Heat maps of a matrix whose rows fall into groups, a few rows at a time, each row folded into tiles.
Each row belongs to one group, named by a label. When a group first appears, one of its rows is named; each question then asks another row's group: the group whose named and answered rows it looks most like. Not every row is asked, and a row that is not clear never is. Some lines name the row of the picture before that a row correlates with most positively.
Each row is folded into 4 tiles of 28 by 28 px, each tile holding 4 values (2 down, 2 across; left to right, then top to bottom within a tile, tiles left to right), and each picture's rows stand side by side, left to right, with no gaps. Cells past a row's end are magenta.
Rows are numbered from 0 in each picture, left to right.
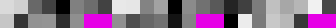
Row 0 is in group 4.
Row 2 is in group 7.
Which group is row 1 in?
4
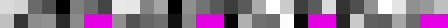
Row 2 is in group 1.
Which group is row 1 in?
4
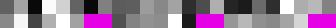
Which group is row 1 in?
1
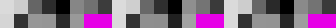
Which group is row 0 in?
4
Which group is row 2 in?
4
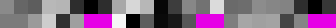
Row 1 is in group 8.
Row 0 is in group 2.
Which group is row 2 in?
2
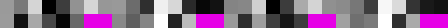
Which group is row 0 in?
8
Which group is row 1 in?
2
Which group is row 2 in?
8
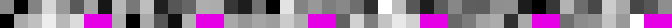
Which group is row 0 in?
7
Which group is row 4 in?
2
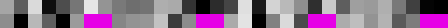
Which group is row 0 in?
8
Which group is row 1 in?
2
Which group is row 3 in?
2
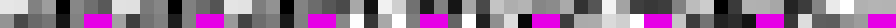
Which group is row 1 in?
4
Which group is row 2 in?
4
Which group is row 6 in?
8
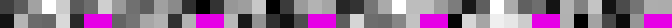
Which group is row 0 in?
1
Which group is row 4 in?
7
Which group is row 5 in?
8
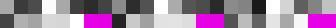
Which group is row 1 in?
7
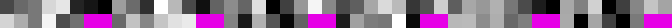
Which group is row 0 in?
2
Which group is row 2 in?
8
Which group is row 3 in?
1
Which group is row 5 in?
8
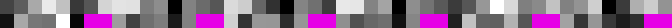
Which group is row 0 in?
1
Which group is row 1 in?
4
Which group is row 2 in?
4
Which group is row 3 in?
4
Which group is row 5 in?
8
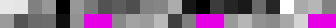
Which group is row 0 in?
4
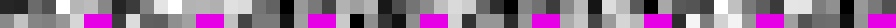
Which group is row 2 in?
4
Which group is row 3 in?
8
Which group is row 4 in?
4
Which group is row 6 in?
7
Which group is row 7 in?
4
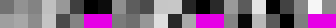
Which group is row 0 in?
2
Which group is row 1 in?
2
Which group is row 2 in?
8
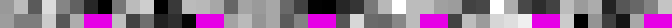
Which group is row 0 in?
2
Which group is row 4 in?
7
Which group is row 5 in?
8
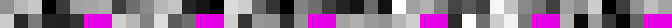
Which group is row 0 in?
8
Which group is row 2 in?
4
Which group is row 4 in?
7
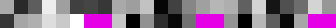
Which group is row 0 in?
7
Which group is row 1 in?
8
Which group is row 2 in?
8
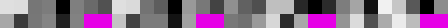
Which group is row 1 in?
4
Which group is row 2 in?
2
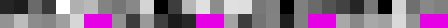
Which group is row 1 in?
8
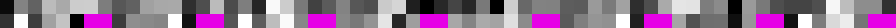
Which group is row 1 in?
1
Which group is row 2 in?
7
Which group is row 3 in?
2
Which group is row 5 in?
1
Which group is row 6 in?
4
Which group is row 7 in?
7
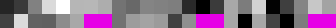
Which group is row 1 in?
2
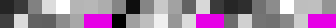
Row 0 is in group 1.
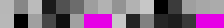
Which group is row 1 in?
8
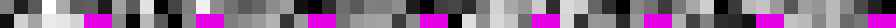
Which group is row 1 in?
8
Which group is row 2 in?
2
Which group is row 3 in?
2
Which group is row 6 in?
8
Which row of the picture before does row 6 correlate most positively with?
1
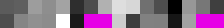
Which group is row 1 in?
4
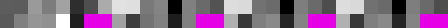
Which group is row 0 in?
1
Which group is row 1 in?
4
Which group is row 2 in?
4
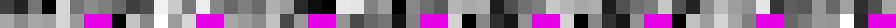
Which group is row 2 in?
2
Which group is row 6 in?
7
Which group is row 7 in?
1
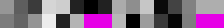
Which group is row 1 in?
8
